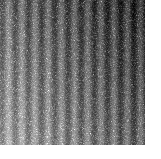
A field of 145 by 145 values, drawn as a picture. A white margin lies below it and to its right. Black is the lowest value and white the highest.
Ninth with the lowest average: top right. Ninth with the highest average: bottom left. Slope: up to the bottom left. Histogram: bell-shaped. Stripes: upright, repeating 11 times.
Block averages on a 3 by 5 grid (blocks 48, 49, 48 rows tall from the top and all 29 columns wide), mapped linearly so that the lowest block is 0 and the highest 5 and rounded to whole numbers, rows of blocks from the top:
3 2 2 1 0
4 3 3 2 1
5 4 4 3 2
